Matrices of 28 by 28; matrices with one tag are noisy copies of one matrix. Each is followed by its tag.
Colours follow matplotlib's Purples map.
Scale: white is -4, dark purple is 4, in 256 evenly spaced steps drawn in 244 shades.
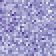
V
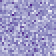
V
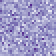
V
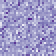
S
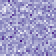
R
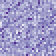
S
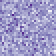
V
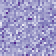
S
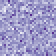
R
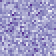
V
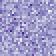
V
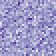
S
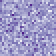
V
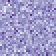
R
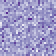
S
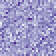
S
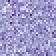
R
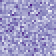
V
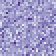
S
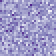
V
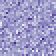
S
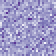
S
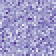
S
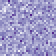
R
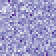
R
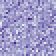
S
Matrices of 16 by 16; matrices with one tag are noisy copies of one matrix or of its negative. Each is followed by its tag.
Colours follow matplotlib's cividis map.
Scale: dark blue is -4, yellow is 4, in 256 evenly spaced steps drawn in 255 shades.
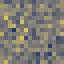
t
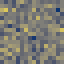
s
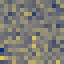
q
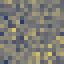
t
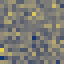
q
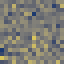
q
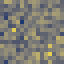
t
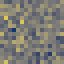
t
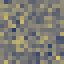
t
